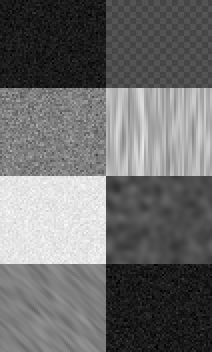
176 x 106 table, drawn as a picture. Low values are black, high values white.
The table splits into 4 rows of 2 panels. Panel 1,1: very low, fine-grained, faint in contrast. Panel 1,2: low, checkered, faint in contrast. Panel 2,1: middling, fine-grained. Panel 2,2: high, streaked downward. Panel 3,1: very high, fine-grained, faint in contrast. Panel 3,2: low, blotchy, faint in contrast. Panel 4,1: middling, slanting down to the right, faint in contrast. Panel 4,2: very low, fine-grained, faint in contrast.
